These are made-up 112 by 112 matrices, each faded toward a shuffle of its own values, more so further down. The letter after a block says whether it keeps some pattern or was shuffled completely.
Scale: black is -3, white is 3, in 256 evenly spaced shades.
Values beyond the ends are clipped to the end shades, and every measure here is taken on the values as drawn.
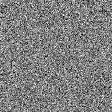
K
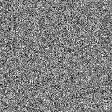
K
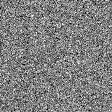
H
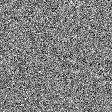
H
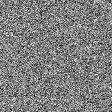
K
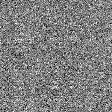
K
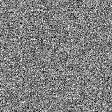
K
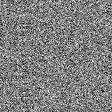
K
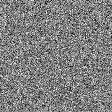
H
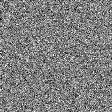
K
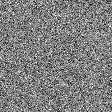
H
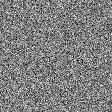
H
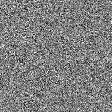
K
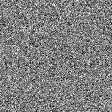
K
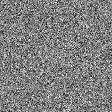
K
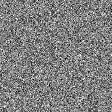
K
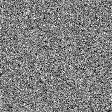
H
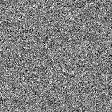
K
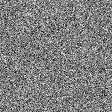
H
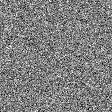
H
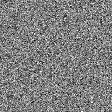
K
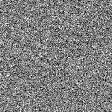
K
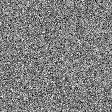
H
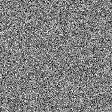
K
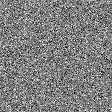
H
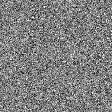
K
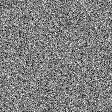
H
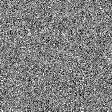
K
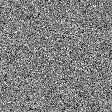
H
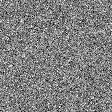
H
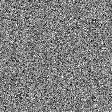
K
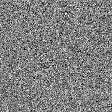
K
